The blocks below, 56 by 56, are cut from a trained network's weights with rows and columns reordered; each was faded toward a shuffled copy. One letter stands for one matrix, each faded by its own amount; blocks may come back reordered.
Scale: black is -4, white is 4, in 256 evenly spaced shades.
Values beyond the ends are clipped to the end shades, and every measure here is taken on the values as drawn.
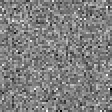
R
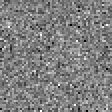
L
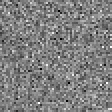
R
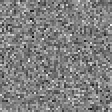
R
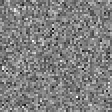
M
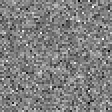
M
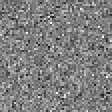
R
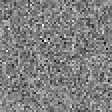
M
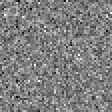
L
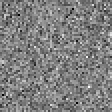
R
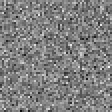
R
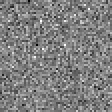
M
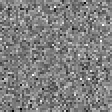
R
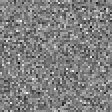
M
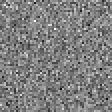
M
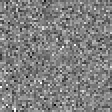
R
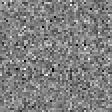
L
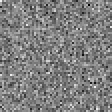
R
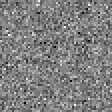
R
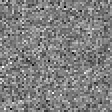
M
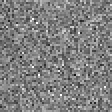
R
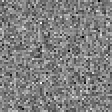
R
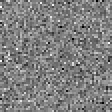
R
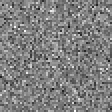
R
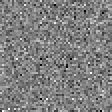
L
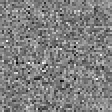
L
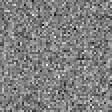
M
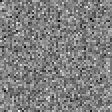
R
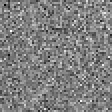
R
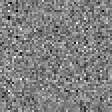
L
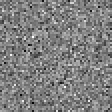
R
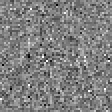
L
